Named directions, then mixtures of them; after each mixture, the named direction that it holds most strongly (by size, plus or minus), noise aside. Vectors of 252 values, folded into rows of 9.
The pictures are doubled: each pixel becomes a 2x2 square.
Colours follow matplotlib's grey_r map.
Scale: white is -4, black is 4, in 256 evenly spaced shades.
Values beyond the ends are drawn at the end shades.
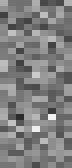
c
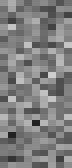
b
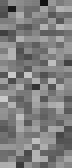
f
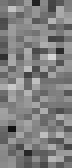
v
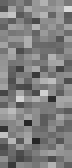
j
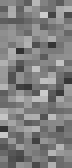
j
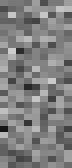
j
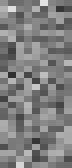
f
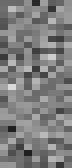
v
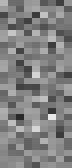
c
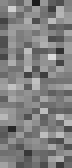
v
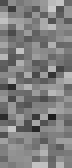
c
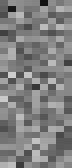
f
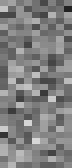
j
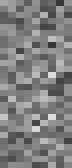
b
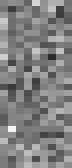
v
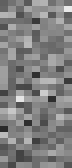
j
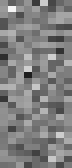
v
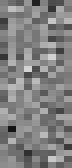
v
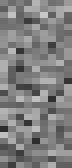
j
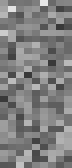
f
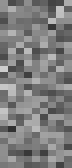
v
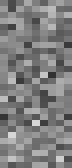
b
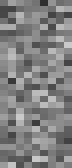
f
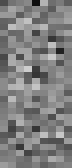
v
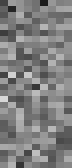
f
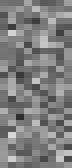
b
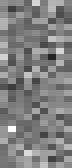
v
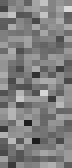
j
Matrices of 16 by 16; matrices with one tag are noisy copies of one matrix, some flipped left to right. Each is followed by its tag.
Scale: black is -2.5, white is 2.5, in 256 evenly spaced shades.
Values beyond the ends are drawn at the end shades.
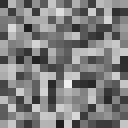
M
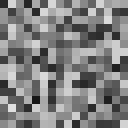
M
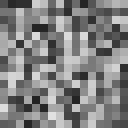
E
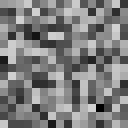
M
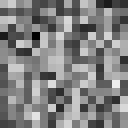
E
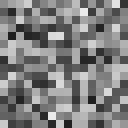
M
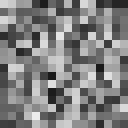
E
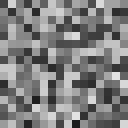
M
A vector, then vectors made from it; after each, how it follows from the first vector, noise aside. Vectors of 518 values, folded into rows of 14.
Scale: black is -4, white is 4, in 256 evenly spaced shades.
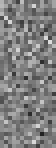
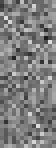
sign-scrambled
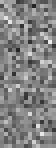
sign-scrambled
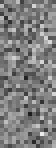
sign-scrambled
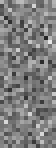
sign-scrambled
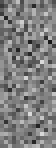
negated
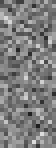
sign-scrambled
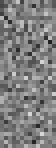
negated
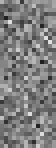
sign-scrambled
